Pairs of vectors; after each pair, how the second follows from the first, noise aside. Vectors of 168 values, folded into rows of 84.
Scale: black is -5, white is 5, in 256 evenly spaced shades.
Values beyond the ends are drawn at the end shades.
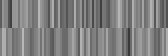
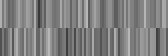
reversed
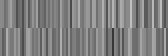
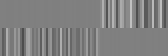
partly zeroed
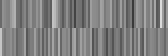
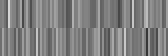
shuffled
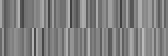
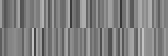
copied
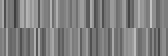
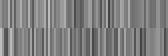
shuffled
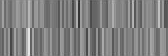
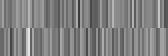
copied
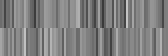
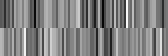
scaled up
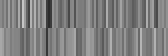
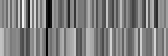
scaled up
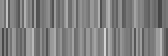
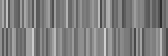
copied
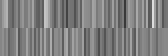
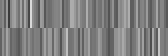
shuffled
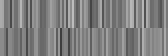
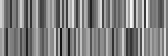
scaled up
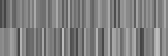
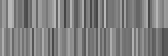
reversed
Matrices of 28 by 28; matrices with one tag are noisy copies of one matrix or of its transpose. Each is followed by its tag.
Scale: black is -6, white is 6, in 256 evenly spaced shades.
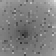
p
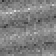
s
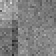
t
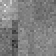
t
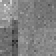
t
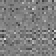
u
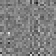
u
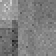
t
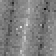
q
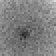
p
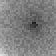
p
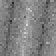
q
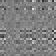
u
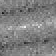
q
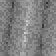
q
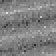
s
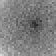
p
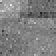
t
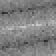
q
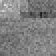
t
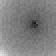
p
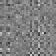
u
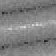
q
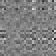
u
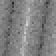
q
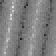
s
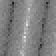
q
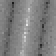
q
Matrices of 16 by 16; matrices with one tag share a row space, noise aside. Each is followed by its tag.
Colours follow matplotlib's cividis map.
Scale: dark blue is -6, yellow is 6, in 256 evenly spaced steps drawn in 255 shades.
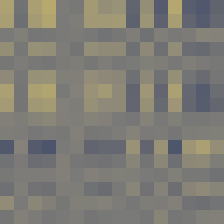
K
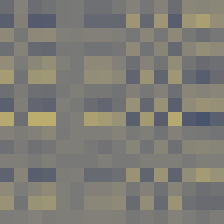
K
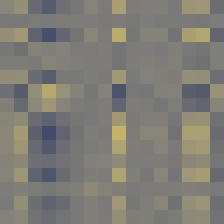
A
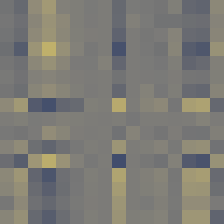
A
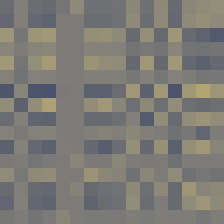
K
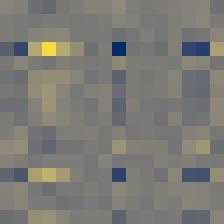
A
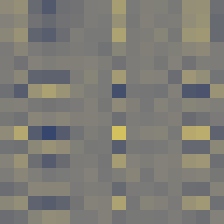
A
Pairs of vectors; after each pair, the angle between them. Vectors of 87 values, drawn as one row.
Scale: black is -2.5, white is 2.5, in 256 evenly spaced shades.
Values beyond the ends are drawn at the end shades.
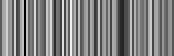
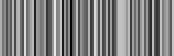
nearly opposite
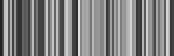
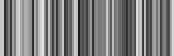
nearly opposite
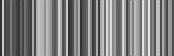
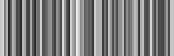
orthogonal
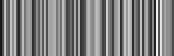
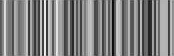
partly aligned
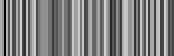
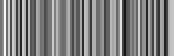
nearly opposite
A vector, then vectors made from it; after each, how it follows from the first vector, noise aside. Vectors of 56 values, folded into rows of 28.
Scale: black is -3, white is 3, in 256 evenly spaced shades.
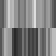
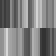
wrapped around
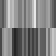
copied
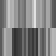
copied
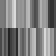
wrapped around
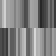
wrapped around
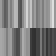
wrapped around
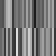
sign-scrambled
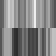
copied
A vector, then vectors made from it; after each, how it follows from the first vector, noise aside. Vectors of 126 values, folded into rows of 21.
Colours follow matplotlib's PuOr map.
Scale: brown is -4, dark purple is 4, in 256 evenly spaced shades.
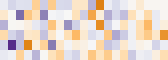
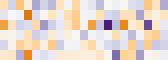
wrapped around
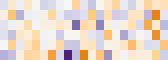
wrapped around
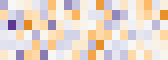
wrapped around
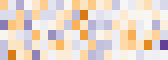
wrapped around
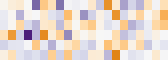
wrapped around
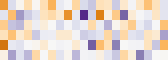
wrapped around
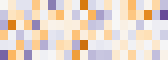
wrapped around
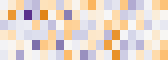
wrapped around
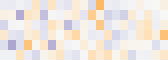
shrunk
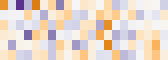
wrapped around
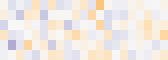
shrunk
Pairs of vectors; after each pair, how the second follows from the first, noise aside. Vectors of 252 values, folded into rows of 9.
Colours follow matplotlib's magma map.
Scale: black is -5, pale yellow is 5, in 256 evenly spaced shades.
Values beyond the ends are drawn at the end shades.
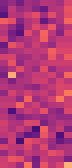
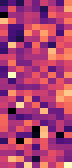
scaled up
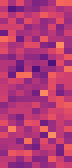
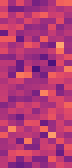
copied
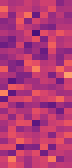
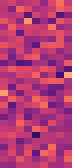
reversed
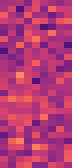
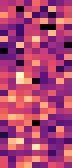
scaled up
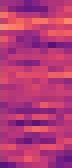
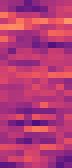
copied
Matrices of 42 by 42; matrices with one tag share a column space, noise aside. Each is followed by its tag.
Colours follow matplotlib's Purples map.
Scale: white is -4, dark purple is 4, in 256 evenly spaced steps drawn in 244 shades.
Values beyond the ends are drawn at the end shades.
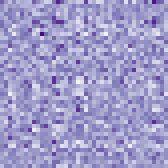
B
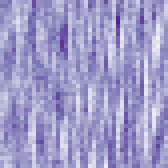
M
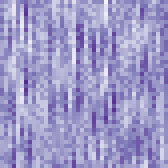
M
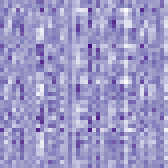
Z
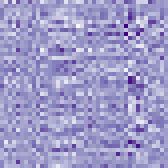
B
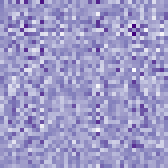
B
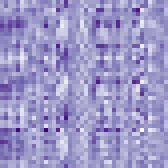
Z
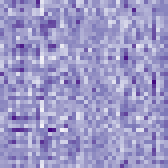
Z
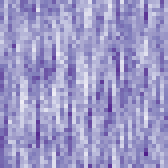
M
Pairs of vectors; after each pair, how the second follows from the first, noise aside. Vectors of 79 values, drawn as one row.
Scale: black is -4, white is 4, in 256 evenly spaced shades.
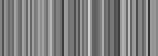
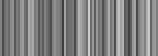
sign-scrambled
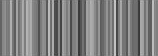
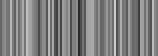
copied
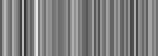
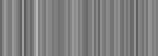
shrunk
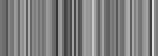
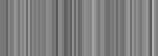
shrunk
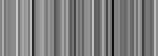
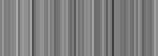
shrunk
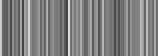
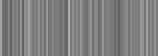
shrunk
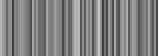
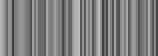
copied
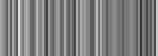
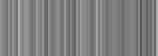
shrunk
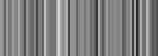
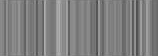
shrunk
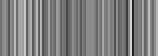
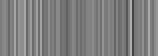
shrunk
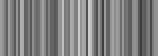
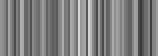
copied
